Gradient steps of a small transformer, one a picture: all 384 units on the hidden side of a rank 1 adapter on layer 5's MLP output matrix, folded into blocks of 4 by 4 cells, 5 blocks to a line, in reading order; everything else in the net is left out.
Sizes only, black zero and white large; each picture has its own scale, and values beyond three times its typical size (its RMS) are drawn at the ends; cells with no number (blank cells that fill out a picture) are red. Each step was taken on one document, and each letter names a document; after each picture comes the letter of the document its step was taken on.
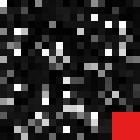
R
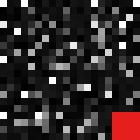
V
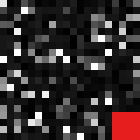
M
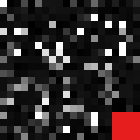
R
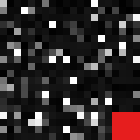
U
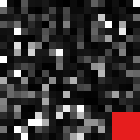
M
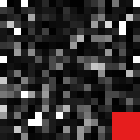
M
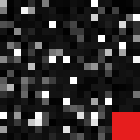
U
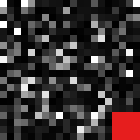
V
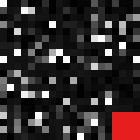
M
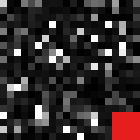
R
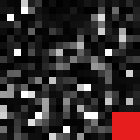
V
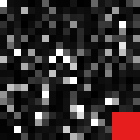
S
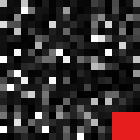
M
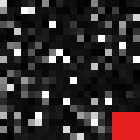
U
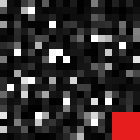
M
